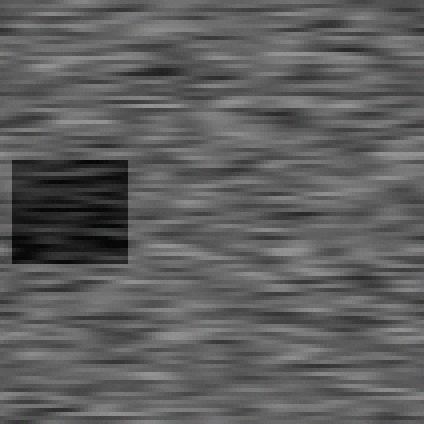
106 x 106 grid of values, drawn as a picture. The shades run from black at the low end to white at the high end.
Grain: streaks across. Odd patch: lower, in the middle left. Ninth with the lowest average: middle left.
